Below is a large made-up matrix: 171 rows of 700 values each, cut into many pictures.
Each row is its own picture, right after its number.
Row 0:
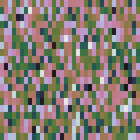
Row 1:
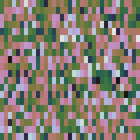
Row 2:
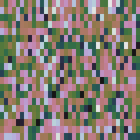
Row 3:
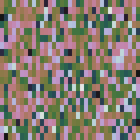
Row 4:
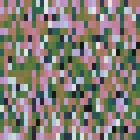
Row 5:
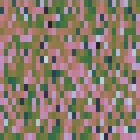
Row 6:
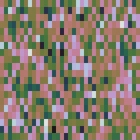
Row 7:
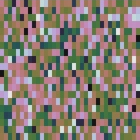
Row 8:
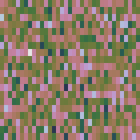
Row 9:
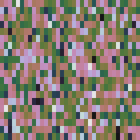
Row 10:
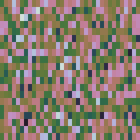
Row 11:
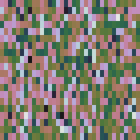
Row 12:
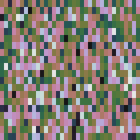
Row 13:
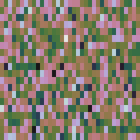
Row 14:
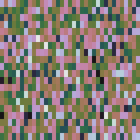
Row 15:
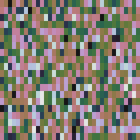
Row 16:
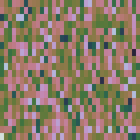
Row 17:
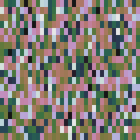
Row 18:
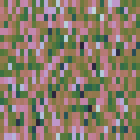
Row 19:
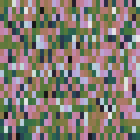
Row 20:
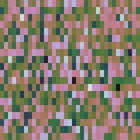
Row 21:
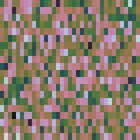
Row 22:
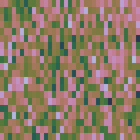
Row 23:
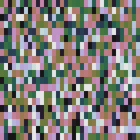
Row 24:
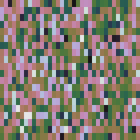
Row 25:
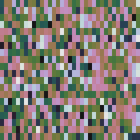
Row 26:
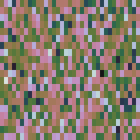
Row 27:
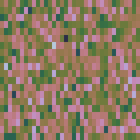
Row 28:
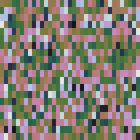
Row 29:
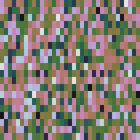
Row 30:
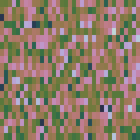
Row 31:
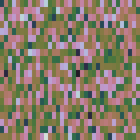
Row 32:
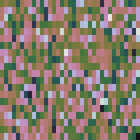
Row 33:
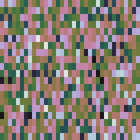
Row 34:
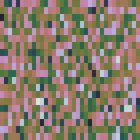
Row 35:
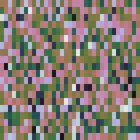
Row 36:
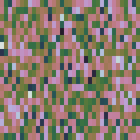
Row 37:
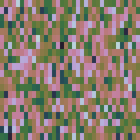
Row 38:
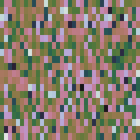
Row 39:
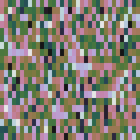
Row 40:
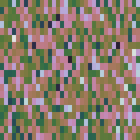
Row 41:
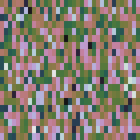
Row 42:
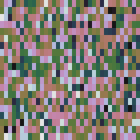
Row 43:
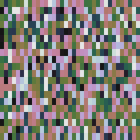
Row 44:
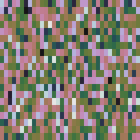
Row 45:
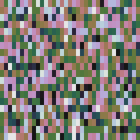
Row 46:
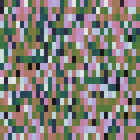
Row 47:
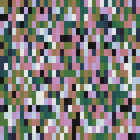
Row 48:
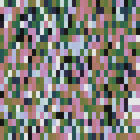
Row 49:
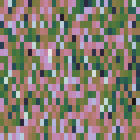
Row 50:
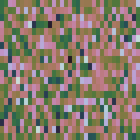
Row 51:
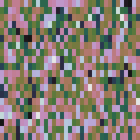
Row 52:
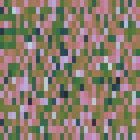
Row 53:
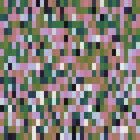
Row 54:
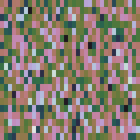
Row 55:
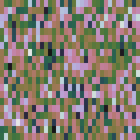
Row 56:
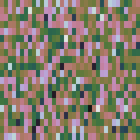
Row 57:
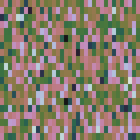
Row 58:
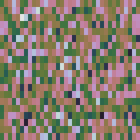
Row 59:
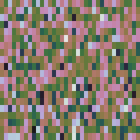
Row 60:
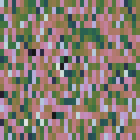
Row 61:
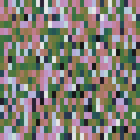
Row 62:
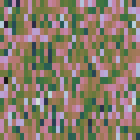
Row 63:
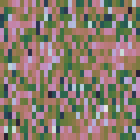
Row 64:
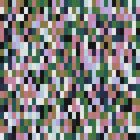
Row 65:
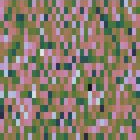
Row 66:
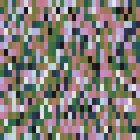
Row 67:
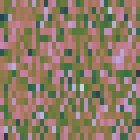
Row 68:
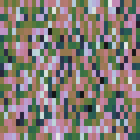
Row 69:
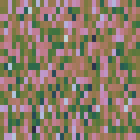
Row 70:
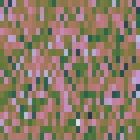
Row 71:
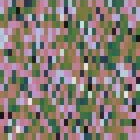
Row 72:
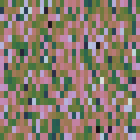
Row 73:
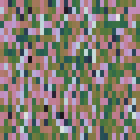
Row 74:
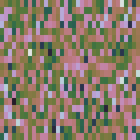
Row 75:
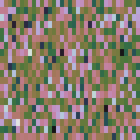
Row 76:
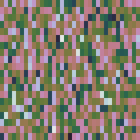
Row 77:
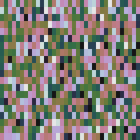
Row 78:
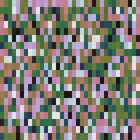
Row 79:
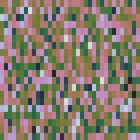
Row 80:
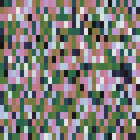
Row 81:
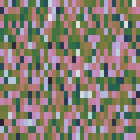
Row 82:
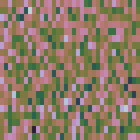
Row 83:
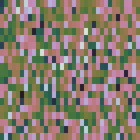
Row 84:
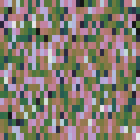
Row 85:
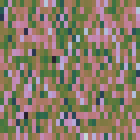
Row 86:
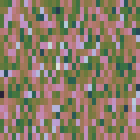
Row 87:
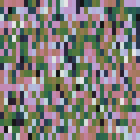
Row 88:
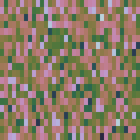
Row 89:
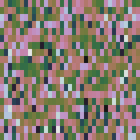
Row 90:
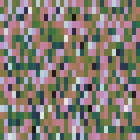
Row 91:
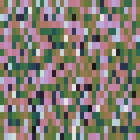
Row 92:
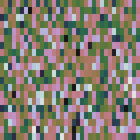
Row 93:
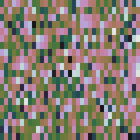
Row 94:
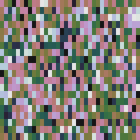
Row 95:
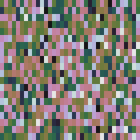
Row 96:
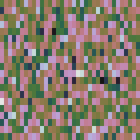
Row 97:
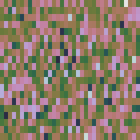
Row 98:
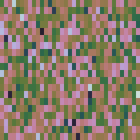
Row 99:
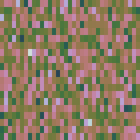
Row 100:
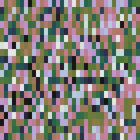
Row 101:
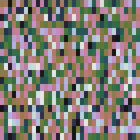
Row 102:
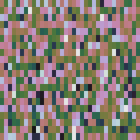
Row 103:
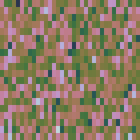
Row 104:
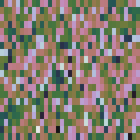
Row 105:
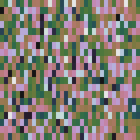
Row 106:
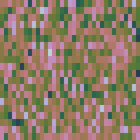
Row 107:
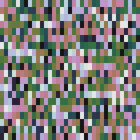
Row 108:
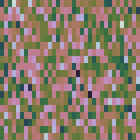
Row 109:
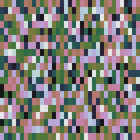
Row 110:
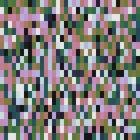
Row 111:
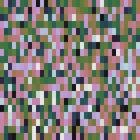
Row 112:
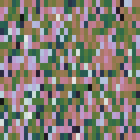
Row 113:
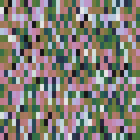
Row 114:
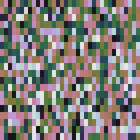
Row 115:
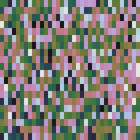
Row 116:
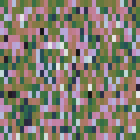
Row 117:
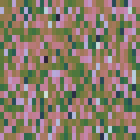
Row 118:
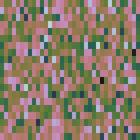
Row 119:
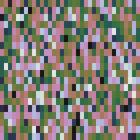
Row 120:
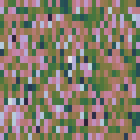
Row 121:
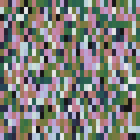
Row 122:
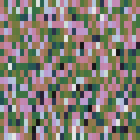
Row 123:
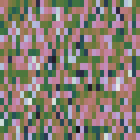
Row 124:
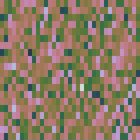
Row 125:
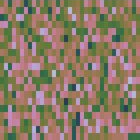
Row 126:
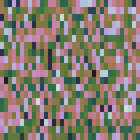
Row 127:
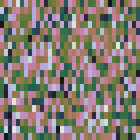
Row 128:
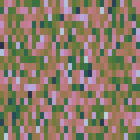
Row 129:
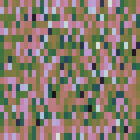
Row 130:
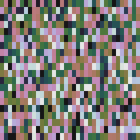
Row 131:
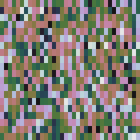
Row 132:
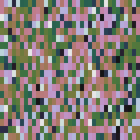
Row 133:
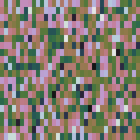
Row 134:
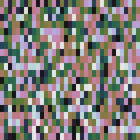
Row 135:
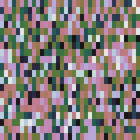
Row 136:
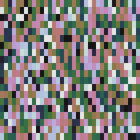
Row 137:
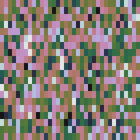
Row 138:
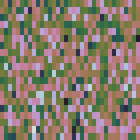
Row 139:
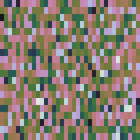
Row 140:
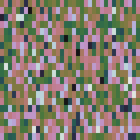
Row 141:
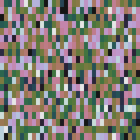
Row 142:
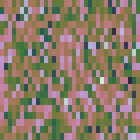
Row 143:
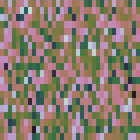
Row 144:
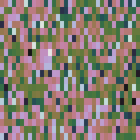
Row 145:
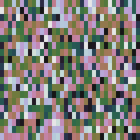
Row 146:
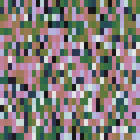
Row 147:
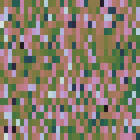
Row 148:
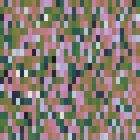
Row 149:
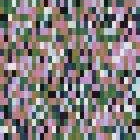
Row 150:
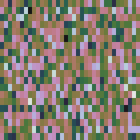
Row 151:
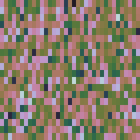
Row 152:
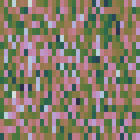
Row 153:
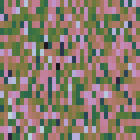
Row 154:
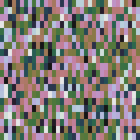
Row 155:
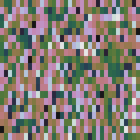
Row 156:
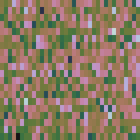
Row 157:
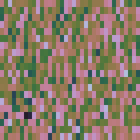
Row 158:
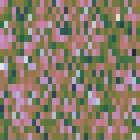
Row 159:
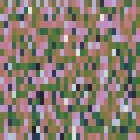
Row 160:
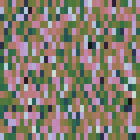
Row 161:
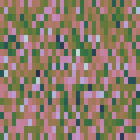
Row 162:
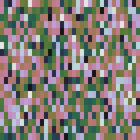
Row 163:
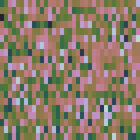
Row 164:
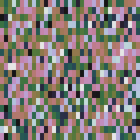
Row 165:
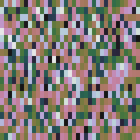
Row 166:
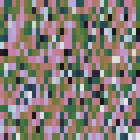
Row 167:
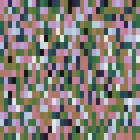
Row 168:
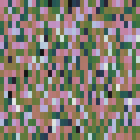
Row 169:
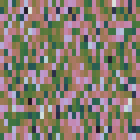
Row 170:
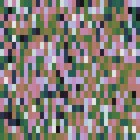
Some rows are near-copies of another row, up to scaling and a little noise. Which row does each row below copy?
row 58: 10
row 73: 11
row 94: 7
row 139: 34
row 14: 33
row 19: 156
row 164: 149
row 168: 167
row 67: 3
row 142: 131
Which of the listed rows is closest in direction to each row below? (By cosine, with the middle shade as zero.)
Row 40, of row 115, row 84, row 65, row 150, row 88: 115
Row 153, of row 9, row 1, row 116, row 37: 1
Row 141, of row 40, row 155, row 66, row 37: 37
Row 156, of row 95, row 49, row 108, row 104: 104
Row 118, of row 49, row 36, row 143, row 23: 23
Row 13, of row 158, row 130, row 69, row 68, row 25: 69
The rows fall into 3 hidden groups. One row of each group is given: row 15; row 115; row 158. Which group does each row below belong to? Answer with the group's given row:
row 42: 115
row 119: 15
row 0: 15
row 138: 15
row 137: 158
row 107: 115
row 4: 15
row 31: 158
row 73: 158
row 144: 115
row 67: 115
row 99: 115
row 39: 115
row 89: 115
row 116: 158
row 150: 15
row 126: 115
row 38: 115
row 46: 158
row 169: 15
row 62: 115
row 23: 15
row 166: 115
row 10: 158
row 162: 115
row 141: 115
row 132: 115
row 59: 15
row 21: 158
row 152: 158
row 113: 158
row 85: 158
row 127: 115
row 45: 15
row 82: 15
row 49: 115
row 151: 158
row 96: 158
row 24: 158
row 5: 15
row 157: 158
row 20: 158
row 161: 158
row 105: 158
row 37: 115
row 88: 15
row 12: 15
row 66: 15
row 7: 158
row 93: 115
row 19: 115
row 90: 15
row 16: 15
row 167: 158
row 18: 15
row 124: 115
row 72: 15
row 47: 15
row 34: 115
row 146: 15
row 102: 15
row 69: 15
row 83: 158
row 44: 158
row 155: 158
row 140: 15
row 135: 158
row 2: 15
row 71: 158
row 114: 15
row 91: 15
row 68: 15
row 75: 115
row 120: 115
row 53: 15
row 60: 158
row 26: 115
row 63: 115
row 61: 15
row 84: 115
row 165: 158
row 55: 115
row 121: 15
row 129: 15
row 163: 115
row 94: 158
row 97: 158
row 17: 158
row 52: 158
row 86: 158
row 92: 15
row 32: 115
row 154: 115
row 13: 15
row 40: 115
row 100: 158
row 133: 15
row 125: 15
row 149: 115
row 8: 115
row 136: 15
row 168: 158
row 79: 15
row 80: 158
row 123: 158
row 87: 115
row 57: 15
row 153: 158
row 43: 158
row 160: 15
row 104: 115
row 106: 115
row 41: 15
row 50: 115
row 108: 158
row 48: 158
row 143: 15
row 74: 115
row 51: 158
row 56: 15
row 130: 15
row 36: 115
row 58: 158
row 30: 115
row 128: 115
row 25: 115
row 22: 158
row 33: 158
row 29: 158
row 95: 15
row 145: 15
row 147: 115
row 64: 15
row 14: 158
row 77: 15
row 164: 115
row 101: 15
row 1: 158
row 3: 115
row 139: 115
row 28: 115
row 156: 115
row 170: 115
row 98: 158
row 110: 158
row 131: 15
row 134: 15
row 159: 15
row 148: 158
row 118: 15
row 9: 115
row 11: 158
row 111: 15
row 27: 15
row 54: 15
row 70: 158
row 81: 158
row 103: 115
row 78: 158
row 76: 158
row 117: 15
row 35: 15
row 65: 158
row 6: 115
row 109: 158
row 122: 15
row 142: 15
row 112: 158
